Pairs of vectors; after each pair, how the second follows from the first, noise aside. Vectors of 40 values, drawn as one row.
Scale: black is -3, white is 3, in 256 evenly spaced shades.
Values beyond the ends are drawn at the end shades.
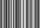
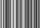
wrapped around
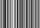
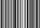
wrapped around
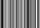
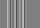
partly zeroed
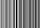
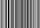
wrapped around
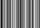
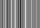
partly zeroed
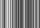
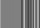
partly zeroed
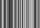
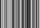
wrapped around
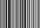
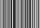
wrapped around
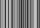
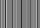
partly zeroed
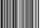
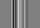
partly zeroed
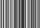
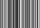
wrapped around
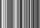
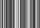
wrapped around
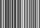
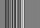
partly zeroed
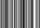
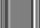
partly zeroed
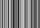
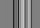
partly zeroed
